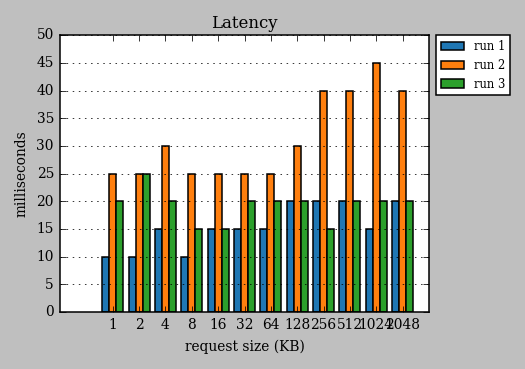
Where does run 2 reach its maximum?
1024
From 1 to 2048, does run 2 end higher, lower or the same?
higher
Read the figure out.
Title: Latency
x-axis: request size (KB), ticks 1 2 4 8 16 32 64 128 256 512 1024 2048
y-axis: milliseconds, ticks 0 5 10 15 20 25 30 35 40 45 50
Legend: run 1, run 2, run 3
Values:
run 1: 10 10 15 10 15 15 15 20 20 20 15 20
run 2: 25 25 30 25 25 25 25 30 40 40 45 40
run 3: 20 25 20 15 15 20 20 20 15 20 20 20
